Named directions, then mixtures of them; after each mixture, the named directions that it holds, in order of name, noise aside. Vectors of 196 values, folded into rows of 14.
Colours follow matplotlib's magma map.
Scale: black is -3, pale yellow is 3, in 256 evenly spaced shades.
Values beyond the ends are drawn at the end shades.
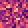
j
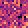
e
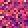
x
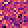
e, x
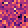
e, x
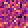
e, j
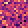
e, x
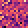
x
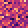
j, x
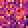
e, x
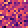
x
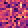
e, j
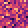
j, x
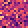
x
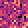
e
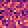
j, x
